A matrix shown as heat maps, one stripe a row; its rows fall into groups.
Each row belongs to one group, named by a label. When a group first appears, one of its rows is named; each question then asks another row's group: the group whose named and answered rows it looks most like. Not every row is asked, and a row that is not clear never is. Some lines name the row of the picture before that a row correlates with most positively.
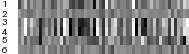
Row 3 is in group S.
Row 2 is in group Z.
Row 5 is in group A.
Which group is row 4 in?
S
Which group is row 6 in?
Z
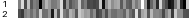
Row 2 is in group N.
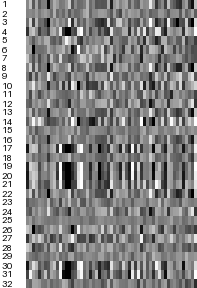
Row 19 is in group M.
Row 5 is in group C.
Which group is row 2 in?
Z
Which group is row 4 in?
M
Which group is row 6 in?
N
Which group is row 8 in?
A
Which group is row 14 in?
S
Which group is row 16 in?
A
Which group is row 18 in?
A
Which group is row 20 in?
M
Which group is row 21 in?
M
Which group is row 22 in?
A
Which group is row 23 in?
N
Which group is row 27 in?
S
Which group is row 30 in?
M
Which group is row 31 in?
M
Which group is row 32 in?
C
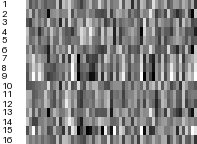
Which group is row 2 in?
A
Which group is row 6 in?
A
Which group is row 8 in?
S
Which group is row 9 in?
S
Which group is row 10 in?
N
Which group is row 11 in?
C
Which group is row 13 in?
A
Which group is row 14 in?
C
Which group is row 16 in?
C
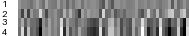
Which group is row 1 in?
Z
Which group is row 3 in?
A
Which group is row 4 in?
A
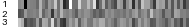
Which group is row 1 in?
N
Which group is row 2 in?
N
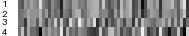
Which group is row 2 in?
Z
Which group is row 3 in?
N
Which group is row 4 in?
A
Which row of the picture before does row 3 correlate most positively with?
1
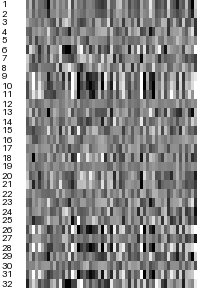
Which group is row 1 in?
A
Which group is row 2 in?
A
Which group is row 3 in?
C
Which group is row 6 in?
M
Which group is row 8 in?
C
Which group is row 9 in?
S
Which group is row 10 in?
S
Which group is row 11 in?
S
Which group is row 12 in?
Z
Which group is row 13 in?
A
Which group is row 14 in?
S
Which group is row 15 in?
N
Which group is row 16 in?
C
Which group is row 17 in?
Z
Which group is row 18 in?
N
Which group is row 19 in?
Z
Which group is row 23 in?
Z
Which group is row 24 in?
C
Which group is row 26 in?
S
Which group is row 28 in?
S
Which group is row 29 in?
A
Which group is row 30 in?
Z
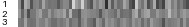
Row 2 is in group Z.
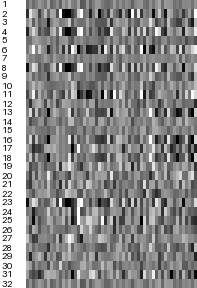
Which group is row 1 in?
N
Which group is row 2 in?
M
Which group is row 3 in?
A
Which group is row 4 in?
M
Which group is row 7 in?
Z
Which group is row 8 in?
M
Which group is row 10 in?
S
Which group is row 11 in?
S
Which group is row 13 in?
A
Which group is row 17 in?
N
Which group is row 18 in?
A
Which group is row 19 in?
C
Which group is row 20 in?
Z
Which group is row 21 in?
N
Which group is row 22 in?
C
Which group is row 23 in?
M
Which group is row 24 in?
N
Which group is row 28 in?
A
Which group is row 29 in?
C
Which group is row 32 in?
N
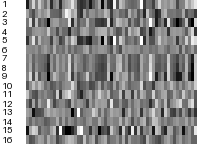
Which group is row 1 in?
S
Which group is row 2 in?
C
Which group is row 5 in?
S
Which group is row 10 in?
S
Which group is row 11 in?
C
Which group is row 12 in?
Z
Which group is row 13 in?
N
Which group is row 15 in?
M
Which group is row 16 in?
C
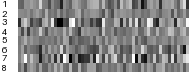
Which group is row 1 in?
Z
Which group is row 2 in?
Z
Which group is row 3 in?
M
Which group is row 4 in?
Z
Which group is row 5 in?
S
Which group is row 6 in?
A
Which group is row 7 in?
S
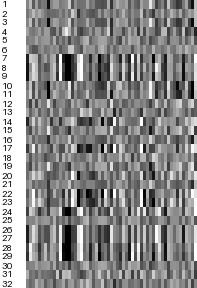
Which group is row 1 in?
A
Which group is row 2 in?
S
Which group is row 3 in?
A
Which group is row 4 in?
C
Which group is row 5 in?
Z
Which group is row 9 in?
M
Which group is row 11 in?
A
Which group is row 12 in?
Z
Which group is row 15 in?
Z
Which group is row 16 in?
A
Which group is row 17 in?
S
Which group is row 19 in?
Z
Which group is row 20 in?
S
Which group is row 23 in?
S
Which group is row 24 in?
M
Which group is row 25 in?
Z
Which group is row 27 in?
M
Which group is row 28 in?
M
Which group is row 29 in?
M
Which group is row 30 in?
Z
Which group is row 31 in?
C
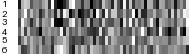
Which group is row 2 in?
S
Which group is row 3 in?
M
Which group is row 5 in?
S
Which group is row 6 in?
C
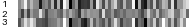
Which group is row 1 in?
S
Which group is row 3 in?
S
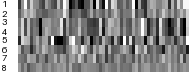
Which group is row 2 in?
S
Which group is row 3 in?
A
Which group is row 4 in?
A
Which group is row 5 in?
M
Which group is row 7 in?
N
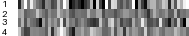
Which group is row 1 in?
S
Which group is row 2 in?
C
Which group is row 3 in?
A
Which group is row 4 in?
C
